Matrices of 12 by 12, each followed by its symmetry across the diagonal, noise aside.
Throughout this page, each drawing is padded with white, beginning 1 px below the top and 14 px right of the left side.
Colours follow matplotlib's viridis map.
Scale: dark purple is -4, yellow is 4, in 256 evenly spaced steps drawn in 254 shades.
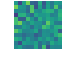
antisymmetric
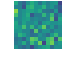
neither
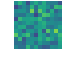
neither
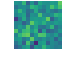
neither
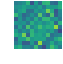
symmetric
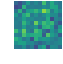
symmetric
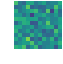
neither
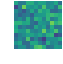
neither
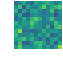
symmetric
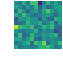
antisymmetric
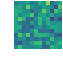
neither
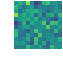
symmetric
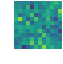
antisymmetric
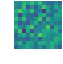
symmetric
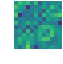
symmetric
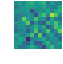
antisymmetric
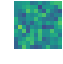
antisymmetric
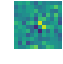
antisymmetric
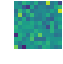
antisymmetric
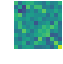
symmetric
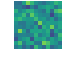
neither
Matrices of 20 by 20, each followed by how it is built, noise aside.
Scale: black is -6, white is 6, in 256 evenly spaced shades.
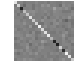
diagonal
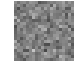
noise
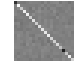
diagonal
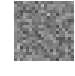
noise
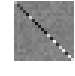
diagonal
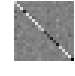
diagonal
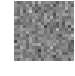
noise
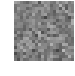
noise
